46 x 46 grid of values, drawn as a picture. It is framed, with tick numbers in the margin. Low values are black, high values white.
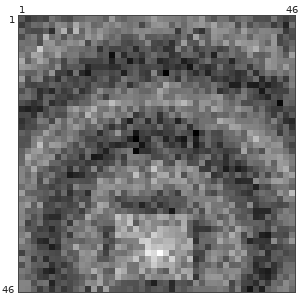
An odd patch, higher than its surroundings, sits in the bottom middle. There is no overall slope. The bottom middle is the ninth with the highest average. Rings spread out from the bottom middle. There is no seam.
